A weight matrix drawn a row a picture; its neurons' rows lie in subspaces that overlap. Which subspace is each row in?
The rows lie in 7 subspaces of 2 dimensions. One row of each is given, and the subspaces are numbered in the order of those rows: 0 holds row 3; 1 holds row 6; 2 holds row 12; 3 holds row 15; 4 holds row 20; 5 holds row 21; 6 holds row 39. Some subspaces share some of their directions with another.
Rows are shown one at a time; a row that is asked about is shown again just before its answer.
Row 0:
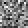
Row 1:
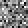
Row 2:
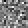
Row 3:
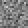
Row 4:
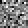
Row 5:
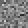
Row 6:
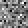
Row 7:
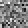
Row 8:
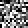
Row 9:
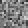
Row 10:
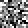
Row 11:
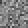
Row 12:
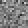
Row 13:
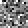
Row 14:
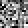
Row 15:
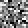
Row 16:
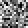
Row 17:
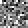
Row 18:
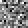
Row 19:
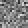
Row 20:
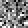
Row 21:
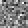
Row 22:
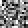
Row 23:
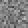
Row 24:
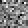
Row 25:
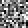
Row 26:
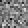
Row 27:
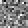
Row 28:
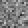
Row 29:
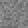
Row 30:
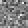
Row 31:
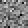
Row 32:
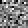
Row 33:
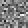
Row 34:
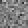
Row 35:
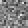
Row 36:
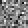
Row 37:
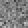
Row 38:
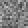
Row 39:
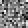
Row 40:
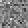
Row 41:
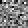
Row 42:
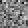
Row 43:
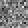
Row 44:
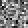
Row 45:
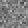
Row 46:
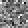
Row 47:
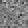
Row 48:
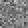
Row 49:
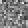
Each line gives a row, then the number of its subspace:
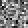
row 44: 5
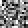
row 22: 5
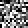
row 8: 2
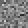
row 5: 6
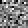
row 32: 4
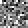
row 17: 1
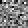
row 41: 4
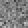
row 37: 4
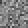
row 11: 1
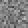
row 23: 3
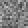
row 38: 0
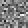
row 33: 6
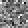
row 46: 3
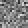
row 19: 2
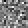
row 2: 3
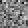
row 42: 6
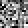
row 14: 5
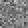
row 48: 4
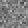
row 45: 1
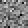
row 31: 5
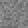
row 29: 0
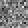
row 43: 1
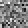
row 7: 2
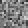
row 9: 6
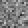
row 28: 4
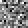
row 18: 1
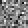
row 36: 5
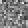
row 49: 6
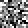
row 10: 3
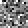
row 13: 3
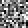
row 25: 6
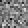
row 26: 2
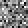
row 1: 1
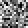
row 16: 0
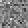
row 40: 2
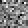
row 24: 1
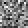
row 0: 0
